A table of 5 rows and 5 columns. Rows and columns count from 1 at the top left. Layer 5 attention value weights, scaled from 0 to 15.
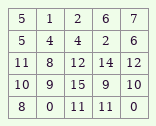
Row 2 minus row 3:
-6 -4 -8 -12 -6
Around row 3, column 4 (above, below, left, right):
2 9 12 12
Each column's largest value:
11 9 15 14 12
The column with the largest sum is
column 3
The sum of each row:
21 21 57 53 30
